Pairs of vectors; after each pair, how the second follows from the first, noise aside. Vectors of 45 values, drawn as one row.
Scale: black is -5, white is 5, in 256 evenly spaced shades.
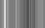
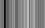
negated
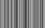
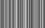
negated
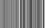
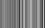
negated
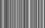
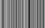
negated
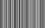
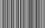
negated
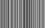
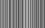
negated
